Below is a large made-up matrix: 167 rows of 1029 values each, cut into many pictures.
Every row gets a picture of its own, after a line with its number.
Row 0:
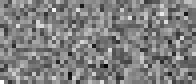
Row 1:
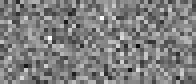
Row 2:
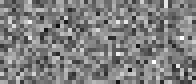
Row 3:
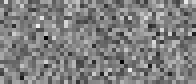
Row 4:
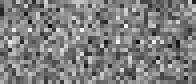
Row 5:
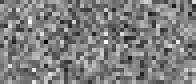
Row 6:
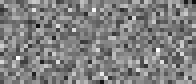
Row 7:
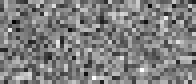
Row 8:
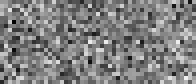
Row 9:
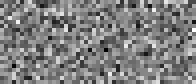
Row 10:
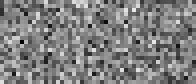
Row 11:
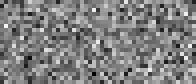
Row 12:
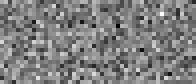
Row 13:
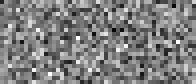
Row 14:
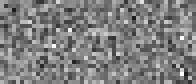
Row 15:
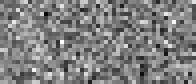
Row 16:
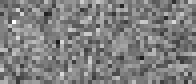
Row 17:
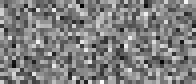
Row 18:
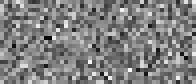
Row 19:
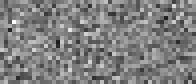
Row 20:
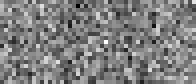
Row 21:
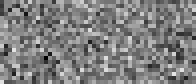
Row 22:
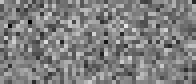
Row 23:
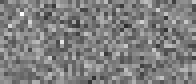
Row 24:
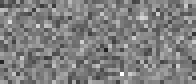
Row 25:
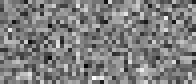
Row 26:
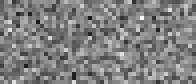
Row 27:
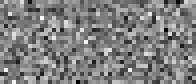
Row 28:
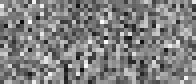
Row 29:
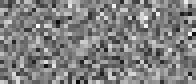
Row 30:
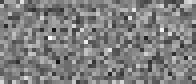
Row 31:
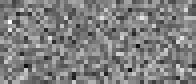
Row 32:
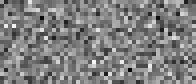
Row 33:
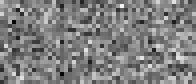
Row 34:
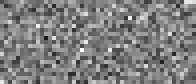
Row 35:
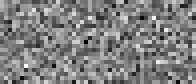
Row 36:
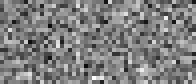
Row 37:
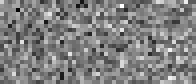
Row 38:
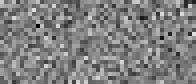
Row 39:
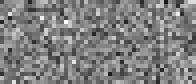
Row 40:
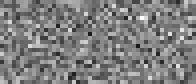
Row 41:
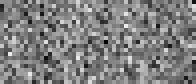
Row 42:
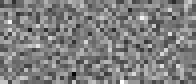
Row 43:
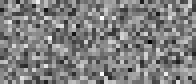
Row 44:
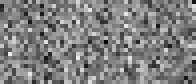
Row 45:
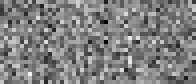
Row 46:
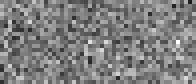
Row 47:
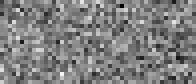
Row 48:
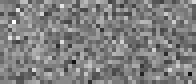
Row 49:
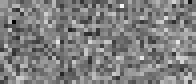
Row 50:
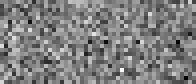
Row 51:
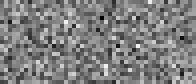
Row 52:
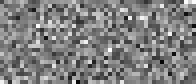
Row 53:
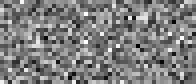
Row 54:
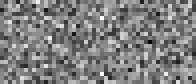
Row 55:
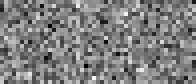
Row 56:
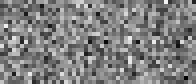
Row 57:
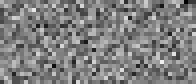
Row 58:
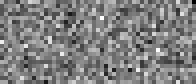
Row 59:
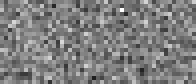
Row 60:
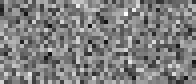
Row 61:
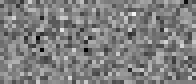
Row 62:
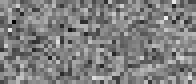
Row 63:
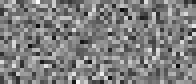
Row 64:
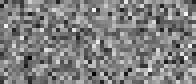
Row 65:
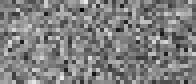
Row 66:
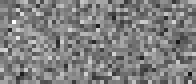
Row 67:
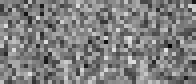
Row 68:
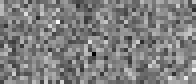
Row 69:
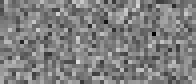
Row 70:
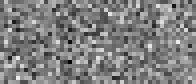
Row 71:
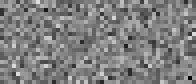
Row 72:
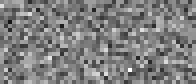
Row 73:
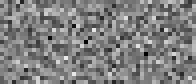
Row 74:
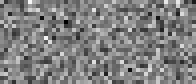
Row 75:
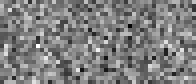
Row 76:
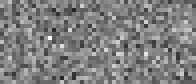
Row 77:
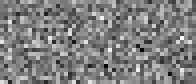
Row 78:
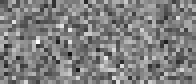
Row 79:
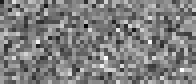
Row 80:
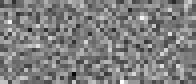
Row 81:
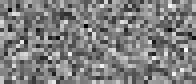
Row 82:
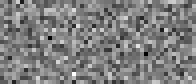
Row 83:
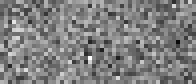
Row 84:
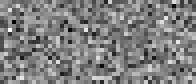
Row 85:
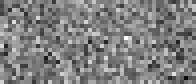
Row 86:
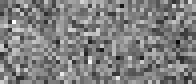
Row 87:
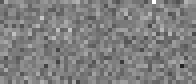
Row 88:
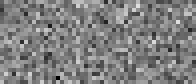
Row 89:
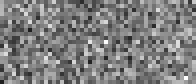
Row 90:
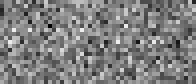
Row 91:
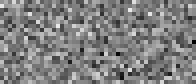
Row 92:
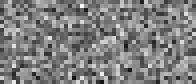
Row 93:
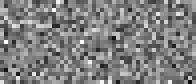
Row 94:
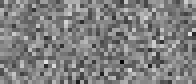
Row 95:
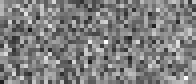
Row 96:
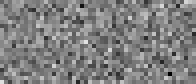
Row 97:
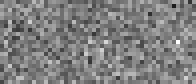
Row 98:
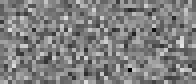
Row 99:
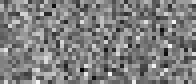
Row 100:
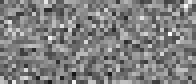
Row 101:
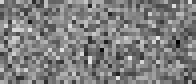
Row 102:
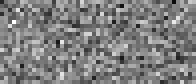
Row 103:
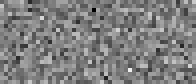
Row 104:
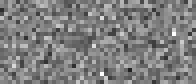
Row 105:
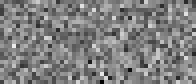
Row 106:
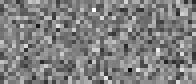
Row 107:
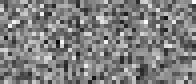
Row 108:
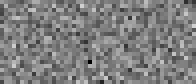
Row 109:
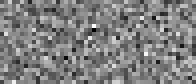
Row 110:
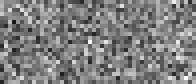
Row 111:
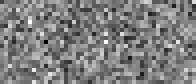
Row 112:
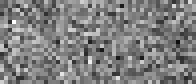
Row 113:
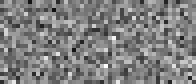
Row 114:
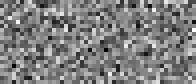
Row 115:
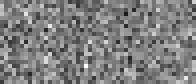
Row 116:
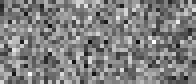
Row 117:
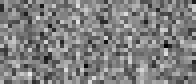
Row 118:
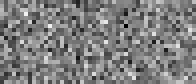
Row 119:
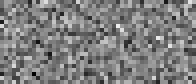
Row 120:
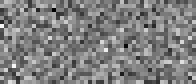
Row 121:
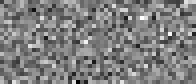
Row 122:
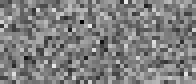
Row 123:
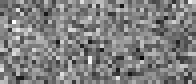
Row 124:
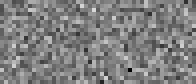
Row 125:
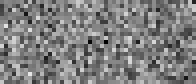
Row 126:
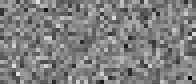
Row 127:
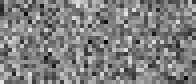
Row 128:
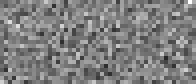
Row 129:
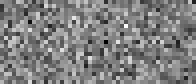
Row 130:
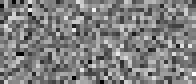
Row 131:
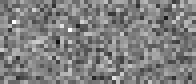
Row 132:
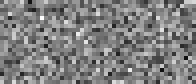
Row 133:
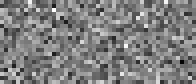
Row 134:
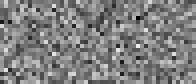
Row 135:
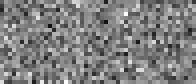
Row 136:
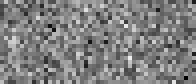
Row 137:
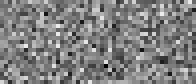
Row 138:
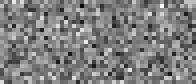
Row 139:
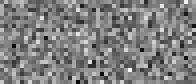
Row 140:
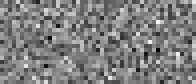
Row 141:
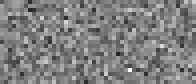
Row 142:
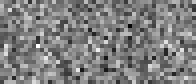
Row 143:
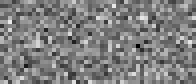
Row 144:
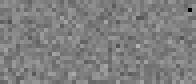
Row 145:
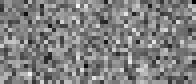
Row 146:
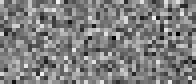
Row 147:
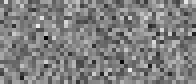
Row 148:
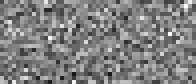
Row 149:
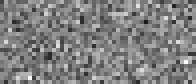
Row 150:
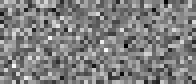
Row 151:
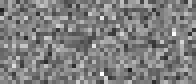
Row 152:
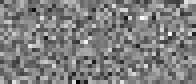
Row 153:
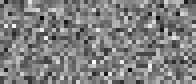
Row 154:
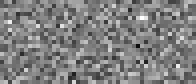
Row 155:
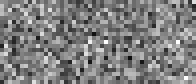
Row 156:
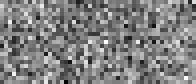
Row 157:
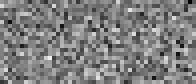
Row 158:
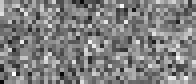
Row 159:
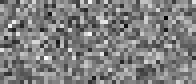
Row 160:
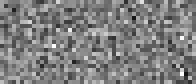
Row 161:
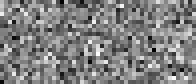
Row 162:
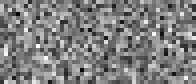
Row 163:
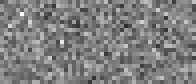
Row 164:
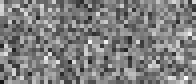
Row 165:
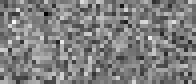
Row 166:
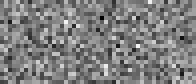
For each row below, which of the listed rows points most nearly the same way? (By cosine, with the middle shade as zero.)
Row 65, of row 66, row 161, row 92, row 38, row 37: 66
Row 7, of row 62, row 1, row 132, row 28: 62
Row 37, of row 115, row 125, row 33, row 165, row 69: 33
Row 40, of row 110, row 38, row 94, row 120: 94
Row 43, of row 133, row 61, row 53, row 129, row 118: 53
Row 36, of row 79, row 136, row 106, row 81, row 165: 136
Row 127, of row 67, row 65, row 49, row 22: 67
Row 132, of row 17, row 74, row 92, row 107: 17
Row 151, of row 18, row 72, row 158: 158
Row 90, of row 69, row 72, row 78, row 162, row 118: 69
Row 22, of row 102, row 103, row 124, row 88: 88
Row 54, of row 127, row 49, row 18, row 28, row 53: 53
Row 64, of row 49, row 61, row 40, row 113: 61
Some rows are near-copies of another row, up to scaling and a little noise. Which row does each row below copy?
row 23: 163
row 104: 151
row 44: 41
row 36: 25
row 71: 126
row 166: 51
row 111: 5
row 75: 142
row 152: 121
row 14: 160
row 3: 147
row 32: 153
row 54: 43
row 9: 114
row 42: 80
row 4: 90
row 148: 100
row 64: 11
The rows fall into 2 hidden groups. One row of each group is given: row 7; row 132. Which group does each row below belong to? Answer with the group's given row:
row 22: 7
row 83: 7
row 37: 7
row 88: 7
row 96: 132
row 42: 132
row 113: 132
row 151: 132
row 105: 132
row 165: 7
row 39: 132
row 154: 132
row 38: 132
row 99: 7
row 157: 132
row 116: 7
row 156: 7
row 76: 132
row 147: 132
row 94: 132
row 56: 7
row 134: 132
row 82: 132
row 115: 7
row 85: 7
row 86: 7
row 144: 132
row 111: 7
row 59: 7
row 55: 7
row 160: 132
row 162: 7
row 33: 7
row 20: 7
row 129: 7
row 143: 132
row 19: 7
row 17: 132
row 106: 132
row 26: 132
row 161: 7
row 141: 132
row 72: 132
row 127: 7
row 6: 132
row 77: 132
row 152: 132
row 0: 132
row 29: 132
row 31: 132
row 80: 132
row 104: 132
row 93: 132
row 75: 7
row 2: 132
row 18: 132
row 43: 132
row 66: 7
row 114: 132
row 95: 7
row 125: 7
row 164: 7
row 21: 7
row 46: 7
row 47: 7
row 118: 7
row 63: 132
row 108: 132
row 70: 7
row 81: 7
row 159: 7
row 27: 132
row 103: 132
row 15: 7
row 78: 7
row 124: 132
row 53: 132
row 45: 7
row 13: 7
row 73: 132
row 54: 132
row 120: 132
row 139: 132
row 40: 132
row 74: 132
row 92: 132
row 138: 132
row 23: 7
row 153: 132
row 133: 132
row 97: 7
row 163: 7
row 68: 7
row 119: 132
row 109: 132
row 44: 7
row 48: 7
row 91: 132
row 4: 7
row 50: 7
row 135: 7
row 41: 7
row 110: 7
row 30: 132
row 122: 132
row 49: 7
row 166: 132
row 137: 132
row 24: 132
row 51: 132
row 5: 7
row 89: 7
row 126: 132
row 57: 132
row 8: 7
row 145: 7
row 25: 7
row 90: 7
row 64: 132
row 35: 132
